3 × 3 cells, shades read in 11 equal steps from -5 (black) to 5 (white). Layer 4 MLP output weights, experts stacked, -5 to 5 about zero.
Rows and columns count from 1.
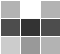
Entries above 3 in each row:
1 0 0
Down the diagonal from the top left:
2 -3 2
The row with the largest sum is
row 1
